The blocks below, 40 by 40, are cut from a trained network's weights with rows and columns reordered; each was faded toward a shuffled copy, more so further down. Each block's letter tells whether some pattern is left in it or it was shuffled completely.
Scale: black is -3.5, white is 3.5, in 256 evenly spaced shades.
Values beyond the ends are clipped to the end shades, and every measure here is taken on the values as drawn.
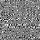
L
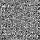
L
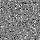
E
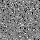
E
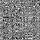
L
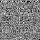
L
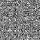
L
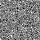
E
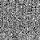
L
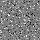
E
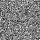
E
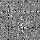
L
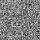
L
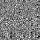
L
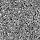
E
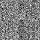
L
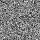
E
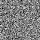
E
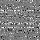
L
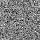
E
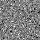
E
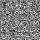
L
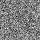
E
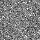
E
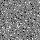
E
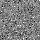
E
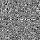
L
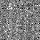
L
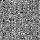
L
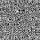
L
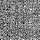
L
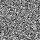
E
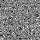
E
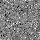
E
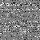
L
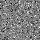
E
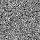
E
